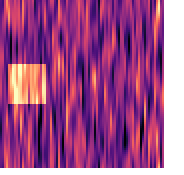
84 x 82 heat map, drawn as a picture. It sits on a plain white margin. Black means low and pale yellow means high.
Ninth with the highest average: middle left. Grain: streaks running down. Odd patch: higher, in the middle left.
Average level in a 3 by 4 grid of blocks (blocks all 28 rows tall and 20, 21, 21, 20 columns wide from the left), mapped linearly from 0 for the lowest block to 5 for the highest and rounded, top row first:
1 1 1 1 / 5 2 1 1 / 1 1 0 1
